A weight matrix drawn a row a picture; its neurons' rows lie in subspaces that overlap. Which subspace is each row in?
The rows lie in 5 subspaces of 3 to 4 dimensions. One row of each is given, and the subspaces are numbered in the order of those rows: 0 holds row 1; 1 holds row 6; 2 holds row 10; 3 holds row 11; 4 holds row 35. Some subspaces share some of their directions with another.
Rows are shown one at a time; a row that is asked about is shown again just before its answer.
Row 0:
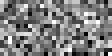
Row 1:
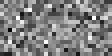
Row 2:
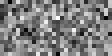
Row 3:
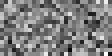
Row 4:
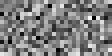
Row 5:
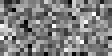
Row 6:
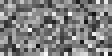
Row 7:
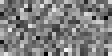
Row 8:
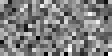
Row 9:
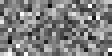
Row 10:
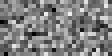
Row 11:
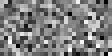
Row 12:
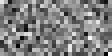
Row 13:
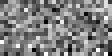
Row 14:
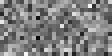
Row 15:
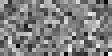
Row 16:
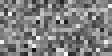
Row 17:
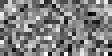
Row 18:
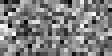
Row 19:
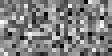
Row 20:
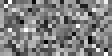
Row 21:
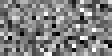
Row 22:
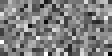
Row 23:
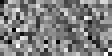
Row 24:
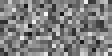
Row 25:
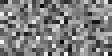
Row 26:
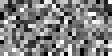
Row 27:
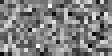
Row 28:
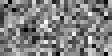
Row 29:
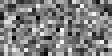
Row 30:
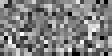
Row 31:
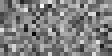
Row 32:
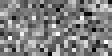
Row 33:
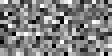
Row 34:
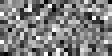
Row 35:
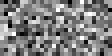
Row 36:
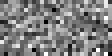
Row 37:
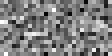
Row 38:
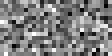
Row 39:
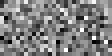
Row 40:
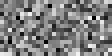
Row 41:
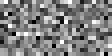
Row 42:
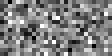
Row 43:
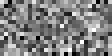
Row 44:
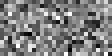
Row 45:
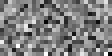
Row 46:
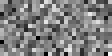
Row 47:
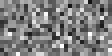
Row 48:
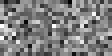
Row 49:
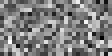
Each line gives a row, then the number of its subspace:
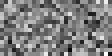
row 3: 1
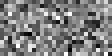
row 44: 0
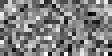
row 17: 1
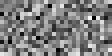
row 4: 0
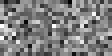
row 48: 4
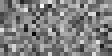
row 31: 2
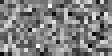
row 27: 1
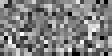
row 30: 3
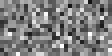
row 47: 2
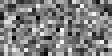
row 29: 1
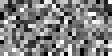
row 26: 1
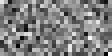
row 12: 1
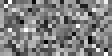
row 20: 0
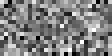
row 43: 3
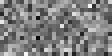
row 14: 3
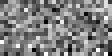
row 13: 2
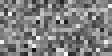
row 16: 0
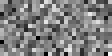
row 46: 3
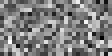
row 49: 1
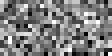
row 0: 0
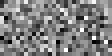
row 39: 1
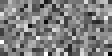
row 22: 3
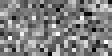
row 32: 4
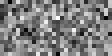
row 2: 0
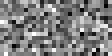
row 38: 2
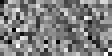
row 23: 1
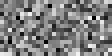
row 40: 0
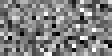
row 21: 4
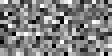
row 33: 4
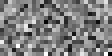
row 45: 3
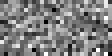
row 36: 2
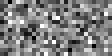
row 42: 0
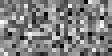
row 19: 2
